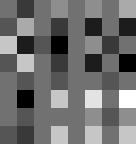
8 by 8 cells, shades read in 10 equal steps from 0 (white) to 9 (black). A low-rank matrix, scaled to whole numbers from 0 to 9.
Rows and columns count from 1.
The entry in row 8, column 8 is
2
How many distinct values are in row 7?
3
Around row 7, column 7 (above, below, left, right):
5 5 4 4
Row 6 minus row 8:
-1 2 0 0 0 -1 0 -2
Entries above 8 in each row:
0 0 1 1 0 1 0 0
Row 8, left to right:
6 7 5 2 5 2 5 2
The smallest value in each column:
2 2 5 2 5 1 5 0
